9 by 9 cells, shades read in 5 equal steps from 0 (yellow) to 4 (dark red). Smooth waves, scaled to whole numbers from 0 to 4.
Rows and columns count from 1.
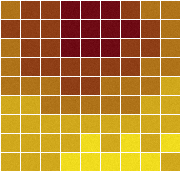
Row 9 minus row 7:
0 0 0 -1 -1 -1 -1 -1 0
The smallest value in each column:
1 1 1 0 0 0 0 0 0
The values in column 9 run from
0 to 2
